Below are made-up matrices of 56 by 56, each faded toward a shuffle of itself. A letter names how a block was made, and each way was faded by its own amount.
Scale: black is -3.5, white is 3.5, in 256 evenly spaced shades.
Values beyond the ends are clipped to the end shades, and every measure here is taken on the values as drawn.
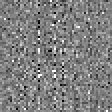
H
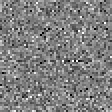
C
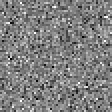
C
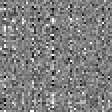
H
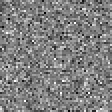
C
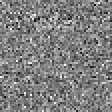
C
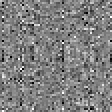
H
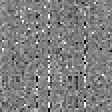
H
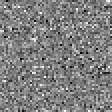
C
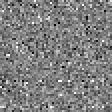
C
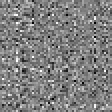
H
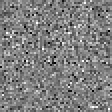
C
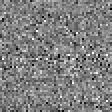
C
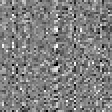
H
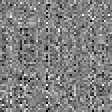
H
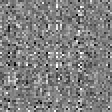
H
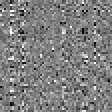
H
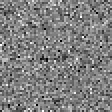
C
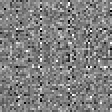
H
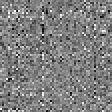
H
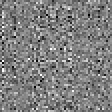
H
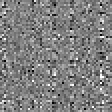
H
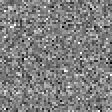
C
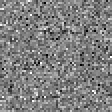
C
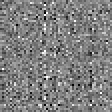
H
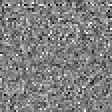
C
